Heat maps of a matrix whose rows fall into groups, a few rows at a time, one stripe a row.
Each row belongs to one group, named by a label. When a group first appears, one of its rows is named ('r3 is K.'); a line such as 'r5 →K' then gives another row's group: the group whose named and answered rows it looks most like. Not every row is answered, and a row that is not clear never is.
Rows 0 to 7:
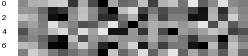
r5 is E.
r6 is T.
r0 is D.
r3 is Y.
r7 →D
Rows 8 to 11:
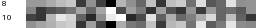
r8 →D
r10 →Y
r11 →D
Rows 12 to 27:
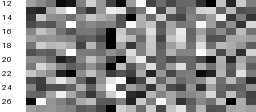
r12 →T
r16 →D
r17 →D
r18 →D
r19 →Y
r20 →T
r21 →D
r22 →T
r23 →Y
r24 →E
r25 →Y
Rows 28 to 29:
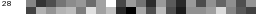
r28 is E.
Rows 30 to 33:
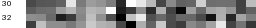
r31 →E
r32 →T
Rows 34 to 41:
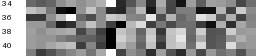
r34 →E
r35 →T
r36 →Y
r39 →D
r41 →E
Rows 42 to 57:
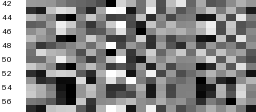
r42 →D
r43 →Y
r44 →T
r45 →Y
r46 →Y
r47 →T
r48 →E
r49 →D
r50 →Y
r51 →T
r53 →E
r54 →T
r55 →T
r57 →Y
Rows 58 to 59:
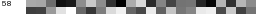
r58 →T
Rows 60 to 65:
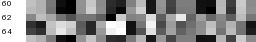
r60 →T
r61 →T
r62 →D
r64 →Y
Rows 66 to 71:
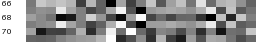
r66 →D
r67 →Y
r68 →T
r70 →E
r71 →E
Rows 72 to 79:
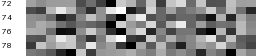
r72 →D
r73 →Y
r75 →D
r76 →T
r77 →Y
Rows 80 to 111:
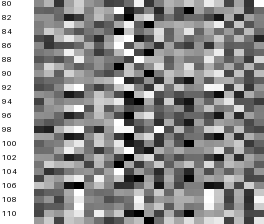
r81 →E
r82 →T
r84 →D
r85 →Y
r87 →Y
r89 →D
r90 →Y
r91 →E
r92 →Y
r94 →E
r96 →T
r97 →E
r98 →Y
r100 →E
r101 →Y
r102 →T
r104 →E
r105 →E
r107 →Y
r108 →Y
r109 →Y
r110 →E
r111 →Y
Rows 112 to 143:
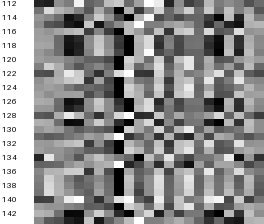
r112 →Y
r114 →T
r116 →D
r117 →T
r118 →T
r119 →T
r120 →D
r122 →Y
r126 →T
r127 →T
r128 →Y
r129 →T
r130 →D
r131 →E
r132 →D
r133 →D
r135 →E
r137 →D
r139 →D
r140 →Y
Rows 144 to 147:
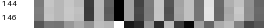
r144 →D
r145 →D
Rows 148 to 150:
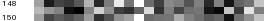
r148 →E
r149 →T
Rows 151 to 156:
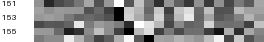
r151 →E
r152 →D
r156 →Y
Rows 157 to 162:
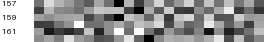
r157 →D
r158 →E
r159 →D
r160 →Y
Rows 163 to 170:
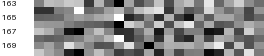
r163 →D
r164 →Y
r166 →D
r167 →T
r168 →E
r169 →Y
